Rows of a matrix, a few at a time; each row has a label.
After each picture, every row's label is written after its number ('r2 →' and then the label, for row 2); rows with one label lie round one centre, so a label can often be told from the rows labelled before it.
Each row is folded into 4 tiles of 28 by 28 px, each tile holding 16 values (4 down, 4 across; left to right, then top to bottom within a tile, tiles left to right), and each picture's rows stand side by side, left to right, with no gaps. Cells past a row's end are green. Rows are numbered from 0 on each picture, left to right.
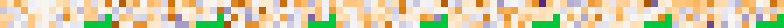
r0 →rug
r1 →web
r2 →web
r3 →rug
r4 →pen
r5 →pen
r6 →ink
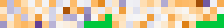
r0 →ink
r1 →pen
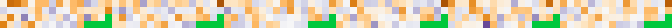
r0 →web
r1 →rug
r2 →rug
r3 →rug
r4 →ink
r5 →rug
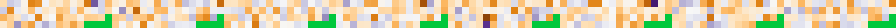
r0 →pen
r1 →rug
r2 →rug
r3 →pen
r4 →ink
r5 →pen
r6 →pen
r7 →rug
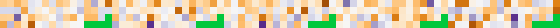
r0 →rug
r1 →ink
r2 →ink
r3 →pen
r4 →web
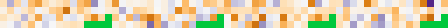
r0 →pen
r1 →ink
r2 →pen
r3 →pen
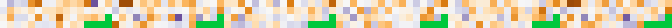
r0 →pen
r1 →web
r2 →rug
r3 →rug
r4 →rug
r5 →web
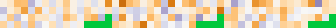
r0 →rug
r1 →web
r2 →pen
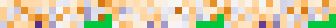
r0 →ink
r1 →ink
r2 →ink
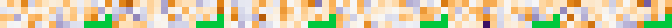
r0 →rug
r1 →web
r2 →pen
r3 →rug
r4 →ink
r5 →web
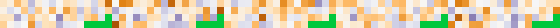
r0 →rug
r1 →web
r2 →pen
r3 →rug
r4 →web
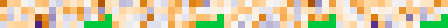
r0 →ink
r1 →pen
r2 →pen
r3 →ink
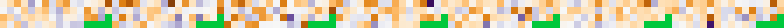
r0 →rug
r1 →web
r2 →web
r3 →pen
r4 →ink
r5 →pen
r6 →ink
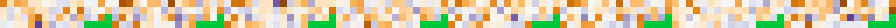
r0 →ink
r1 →web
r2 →web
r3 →rug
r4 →web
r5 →web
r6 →rug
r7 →web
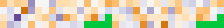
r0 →rug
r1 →rug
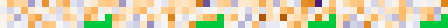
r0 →rug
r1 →pen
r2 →pen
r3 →rug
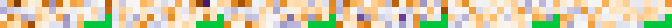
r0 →web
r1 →pen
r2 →web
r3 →web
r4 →rug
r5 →rug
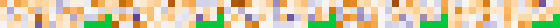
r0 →ink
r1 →web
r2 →web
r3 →web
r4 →pen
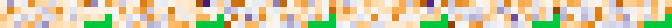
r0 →pen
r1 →pen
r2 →web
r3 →pen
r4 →web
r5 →web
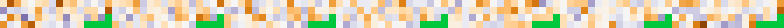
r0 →web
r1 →rug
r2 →rug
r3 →rug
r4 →pen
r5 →rug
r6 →web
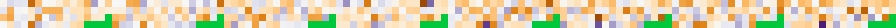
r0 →pen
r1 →rug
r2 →rug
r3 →pen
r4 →ink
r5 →ink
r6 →web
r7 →ink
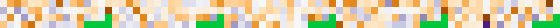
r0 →web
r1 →rug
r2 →rug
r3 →web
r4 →ink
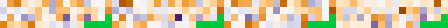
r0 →web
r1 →web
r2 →web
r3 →ink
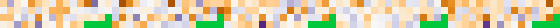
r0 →pen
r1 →web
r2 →ink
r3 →rug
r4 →ink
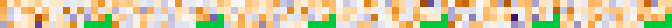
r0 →ink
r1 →rug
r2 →ink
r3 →pen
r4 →web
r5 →pen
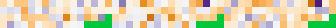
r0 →rug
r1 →pen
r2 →pen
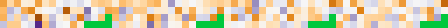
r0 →ink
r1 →ink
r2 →rug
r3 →rug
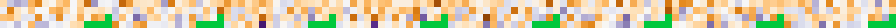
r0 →pen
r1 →web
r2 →ink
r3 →ink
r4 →ink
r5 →web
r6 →ink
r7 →rug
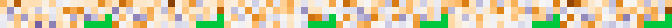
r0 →ink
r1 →web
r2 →rug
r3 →web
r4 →rug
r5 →web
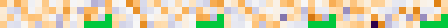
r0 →rug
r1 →rug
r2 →rug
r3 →ink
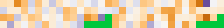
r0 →rug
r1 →pen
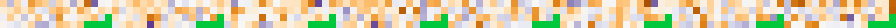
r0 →pen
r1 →ink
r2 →pen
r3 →ink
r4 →rug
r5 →pen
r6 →rug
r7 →web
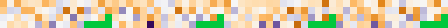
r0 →ink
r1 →ink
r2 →ink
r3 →ink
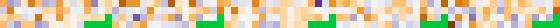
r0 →pen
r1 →web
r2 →pen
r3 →rug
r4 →web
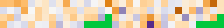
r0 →rug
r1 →ink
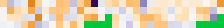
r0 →pen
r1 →rug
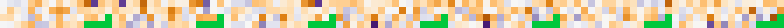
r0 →pen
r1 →pen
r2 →pen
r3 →ink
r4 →ink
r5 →rug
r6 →ink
